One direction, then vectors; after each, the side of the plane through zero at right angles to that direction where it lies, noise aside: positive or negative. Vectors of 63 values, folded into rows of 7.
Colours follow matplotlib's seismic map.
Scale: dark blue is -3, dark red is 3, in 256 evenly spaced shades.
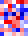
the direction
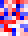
positive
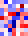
negative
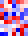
positive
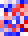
negative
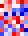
positive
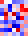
negative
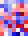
negative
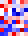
positive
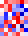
positive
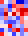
negative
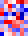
positive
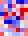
negative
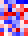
negative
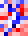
negative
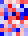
positive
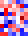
negative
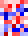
positive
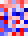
positive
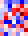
negative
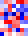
positive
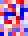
positive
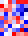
positive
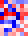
negative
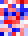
positive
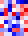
negative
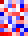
negative
